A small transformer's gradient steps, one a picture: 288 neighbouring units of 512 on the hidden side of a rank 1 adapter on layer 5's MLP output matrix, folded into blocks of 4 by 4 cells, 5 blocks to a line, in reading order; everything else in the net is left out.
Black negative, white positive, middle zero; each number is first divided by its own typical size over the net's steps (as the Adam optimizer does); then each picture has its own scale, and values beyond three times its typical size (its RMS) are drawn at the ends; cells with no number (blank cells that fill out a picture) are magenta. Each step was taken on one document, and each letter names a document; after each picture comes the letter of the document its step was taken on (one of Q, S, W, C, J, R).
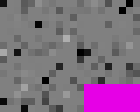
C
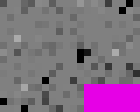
C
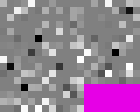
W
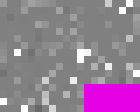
C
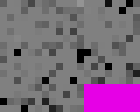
C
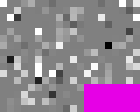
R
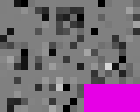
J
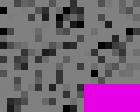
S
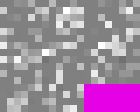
S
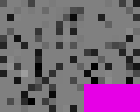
R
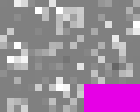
J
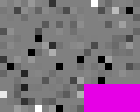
W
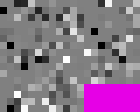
S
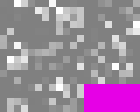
J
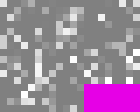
R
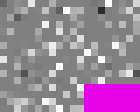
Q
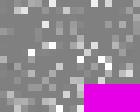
W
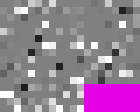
W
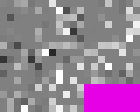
Q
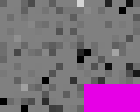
C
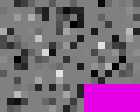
S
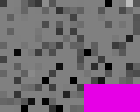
C
